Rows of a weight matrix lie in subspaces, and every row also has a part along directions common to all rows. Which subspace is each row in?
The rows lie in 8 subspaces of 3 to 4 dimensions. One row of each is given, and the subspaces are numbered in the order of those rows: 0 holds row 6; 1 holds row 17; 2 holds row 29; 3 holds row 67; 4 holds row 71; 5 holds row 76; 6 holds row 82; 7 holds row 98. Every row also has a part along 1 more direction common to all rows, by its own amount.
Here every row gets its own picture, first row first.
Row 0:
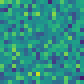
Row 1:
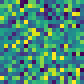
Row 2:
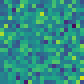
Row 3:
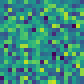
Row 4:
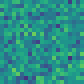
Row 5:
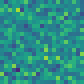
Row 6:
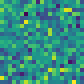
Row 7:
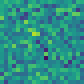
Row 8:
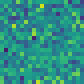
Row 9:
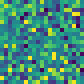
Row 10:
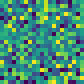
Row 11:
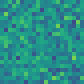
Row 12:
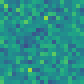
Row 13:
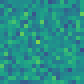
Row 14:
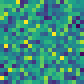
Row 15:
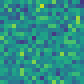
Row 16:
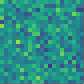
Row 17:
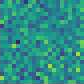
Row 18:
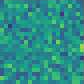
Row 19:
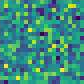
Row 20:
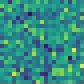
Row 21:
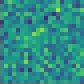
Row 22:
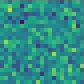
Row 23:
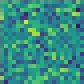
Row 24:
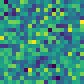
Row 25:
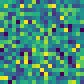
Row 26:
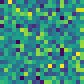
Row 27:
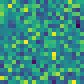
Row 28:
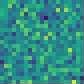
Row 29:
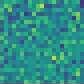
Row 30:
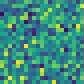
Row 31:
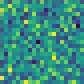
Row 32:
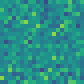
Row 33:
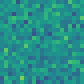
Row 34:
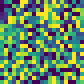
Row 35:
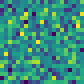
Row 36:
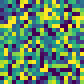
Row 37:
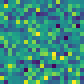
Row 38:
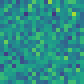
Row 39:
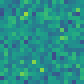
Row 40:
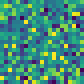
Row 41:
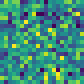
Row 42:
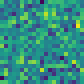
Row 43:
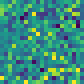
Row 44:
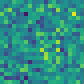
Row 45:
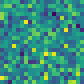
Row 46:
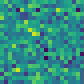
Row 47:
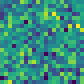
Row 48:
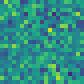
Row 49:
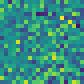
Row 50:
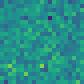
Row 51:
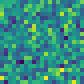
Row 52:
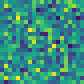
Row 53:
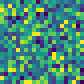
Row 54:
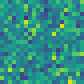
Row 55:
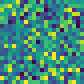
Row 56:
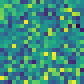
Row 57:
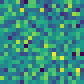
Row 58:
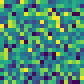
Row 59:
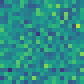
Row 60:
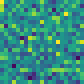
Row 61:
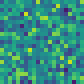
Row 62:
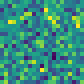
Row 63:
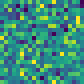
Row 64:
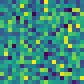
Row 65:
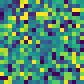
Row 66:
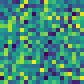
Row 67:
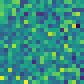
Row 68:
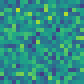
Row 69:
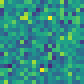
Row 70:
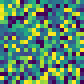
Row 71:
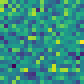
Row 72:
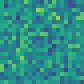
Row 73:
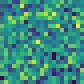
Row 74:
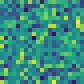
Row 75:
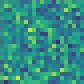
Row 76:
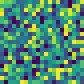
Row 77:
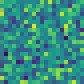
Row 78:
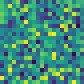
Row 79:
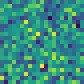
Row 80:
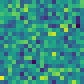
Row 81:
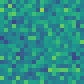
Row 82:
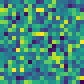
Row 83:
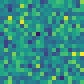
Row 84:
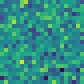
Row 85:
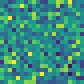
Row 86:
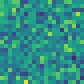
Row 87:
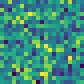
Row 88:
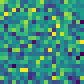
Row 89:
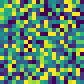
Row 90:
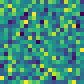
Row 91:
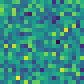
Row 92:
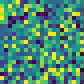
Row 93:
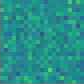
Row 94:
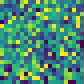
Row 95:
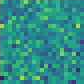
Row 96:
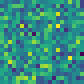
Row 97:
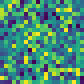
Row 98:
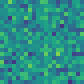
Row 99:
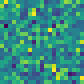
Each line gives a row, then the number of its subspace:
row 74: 2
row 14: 4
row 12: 0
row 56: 0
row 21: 0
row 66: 6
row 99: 4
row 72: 6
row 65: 3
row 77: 5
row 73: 7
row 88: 4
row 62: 3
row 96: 7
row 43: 4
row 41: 4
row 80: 2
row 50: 3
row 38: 6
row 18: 3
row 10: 7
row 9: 0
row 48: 4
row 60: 4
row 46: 1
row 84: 5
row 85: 7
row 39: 3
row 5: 1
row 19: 6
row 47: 0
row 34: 3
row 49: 1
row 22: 7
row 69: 3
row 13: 5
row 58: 4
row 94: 1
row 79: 3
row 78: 2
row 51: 5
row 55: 1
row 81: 4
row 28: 0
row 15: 2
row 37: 4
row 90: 5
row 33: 2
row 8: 2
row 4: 7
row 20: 7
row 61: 0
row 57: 5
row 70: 6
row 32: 7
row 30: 1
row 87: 7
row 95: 1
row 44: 6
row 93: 7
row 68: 1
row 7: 1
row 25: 0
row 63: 2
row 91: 3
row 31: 5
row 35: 5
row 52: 6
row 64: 6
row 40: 0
